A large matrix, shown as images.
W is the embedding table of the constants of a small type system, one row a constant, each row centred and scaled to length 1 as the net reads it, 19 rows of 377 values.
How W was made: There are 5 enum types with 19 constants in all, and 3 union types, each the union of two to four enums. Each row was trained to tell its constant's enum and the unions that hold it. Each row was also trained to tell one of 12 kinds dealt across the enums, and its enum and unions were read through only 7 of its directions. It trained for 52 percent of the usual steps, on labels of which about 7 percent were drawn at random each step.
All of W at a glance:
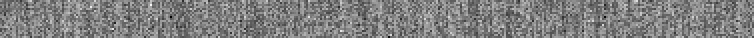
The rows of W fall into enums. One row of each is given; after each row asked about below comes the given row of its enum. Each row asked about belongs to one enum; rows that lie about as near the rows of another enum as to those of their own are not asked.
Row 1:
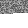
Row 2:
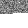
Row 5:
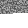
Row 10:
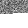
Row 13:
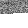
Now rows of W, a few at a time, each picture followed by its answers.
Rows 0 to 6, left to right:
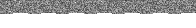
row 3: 1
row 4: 2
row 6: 1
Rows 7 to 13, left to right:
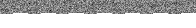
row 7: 5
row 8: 13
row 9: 13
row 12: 1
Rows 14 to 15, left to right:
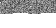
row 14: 10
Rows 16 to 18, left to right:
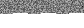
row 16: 10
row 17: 13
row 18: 5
